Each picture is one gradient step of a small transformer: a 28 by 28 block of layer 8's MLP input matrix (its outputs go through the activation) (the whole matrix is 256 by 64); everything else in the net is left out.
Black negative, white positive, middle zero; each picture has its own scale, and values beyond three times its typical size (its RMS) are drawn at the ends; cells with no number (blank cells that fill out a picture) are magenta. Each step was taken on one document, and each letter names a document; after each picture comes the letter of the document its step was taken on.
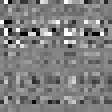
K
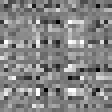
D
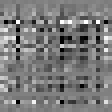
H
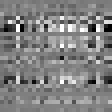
H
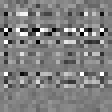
K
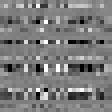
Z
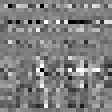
Z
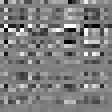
K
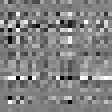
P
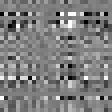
P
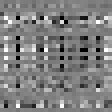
H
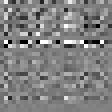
K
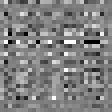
K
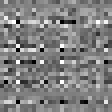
H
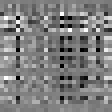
H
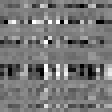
Z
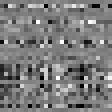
Z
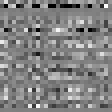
D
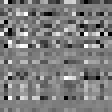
K
